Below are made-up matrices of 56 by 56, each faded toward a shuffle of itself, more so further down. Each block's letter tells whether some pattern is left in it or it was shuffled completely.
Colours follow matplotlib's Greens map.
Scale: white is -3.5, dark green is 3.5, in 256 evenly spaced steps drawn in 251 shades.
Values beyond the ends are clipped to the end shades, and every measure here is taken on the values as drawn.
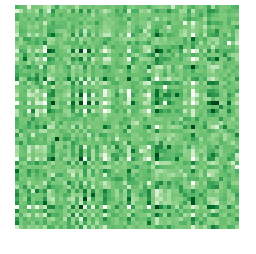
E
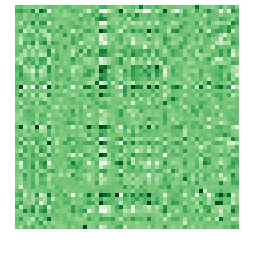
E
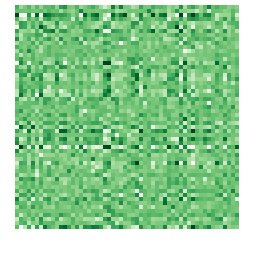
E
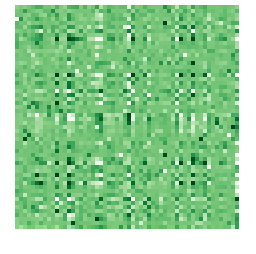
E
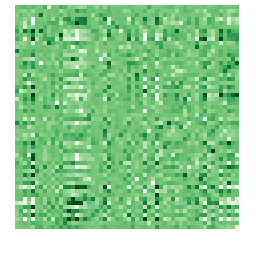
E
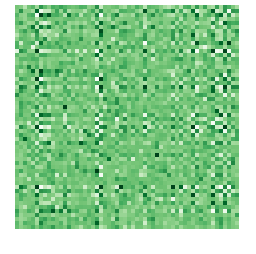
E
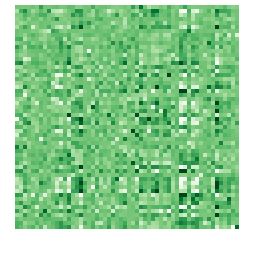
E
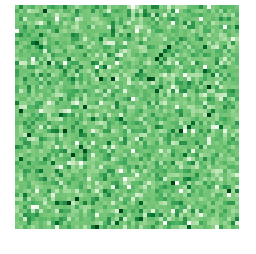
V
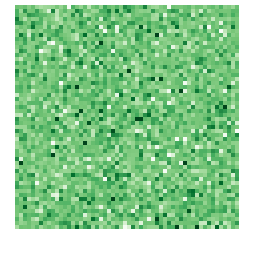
V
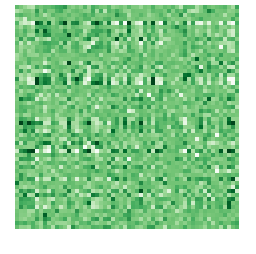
E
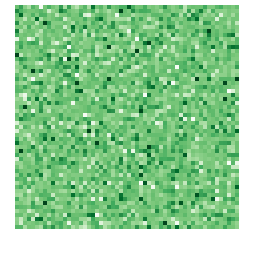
V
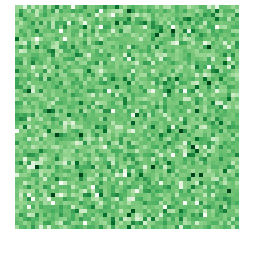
V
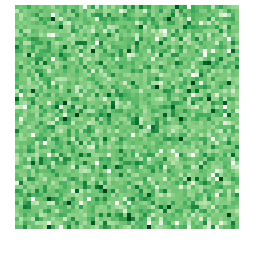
V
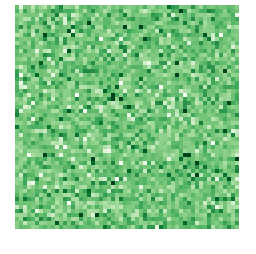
V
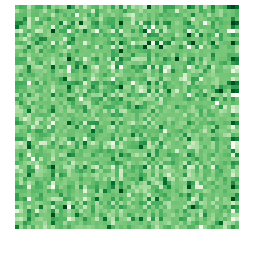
E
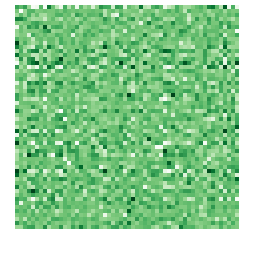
E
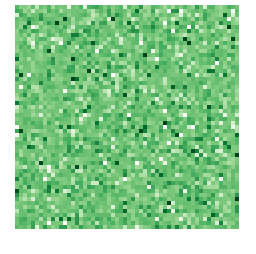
V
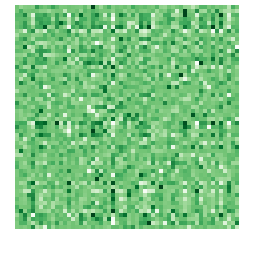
E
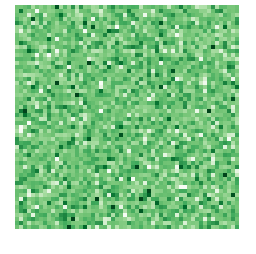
V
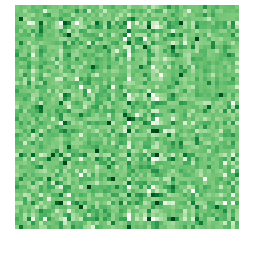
E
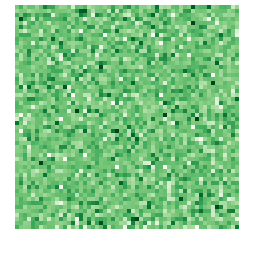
V
